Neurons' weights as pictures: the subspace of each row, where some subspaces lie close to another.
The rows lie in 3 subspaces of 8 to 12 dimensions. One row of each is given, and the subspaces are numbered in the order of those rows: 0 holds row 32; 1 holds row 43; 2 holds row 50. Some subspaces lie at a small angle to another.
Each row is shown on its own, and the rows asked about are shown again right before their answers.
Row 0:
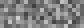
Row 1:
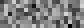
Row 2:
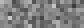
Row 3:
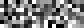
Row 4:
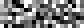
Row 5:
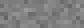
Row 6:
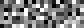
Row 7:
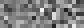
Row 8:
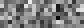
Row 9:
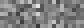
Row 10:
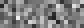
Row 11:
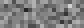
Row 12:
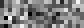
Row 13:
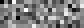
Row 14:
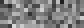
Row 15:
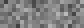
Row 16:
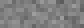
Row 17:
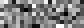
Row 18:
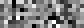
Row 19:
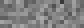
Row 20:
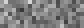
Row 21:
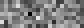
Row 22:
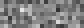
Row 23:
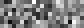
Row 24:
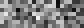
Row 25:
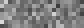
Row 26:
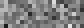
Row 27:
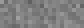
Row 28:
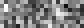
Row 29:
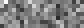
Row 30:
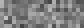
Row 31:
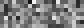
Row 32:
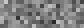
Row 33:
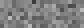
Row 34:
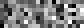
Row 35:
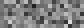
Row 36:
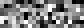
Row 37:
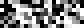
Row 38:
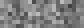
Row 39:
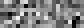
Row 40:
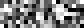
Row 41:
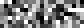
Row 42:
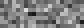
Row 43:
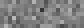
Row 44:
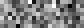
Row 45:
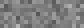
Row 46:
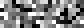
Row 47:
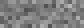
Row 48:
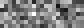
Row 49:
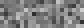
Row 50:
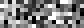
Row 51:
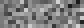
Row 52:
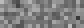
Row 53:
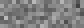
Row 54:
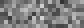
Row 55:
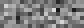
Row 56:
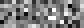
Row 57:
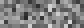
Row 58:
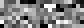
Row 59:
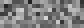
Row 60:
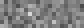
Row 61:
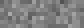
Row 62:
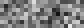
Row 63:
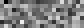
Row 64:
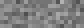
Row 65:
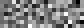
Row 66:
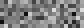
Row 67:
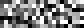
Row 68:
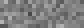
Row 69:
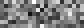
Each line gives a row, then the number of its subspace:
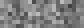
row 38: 0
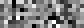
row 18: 2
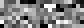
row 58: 2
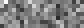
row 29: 0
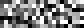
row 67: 1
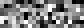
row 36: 1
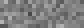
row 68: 0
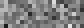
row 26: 0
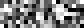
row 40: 2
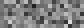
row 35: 1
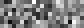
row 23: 1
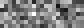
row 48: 0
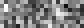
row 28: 2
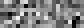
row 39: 1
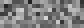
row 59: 1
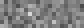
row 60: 0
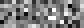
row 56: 2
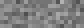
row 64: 1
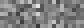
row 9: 1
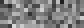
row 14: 1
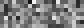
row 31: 1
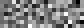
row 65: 1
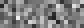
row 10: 2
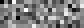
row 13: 2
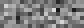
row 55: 1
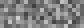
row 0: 1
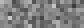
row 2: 2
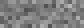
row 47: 2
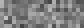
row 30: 1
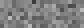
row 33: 2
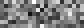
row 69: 1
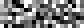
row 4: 1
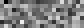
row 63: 1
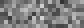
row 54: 0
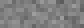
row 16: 1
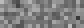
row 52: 0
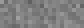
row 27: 2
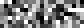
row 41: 2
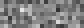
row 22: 0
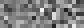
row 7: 1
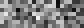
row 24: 0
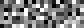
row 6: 1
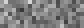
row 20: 0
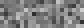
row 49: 1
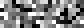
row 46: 0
